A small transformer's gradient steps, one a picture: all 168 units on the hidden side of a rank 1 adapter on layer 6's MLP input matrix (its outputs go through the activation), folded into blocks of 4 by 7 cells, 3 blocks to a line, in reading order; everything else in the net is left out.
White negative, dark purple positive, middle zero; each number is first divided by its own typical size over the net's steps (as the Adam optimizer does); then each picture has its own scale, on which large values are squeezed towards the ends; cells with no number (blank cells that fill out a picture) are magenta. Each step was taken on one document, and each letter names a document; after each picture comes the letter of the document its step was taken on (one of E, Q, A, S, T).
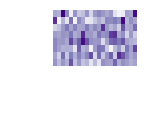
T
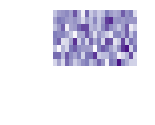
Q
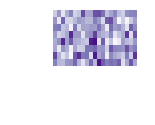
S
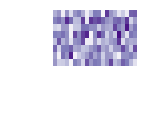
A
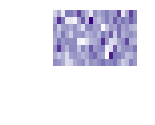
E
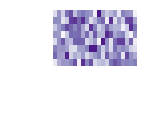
S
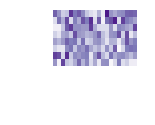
A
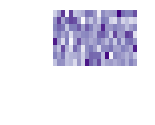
T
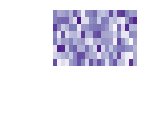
S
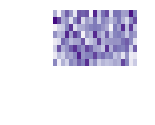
S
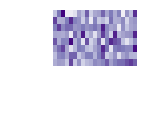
T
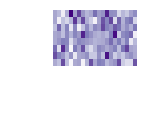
T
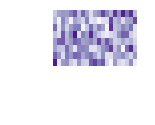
A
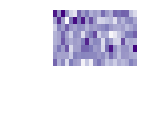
E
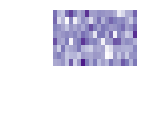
T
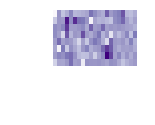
E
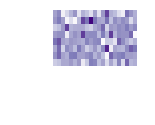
E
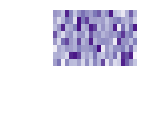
S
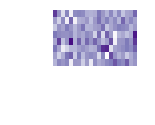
E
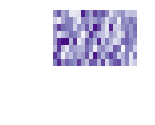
Q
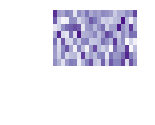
Q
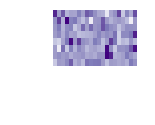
T
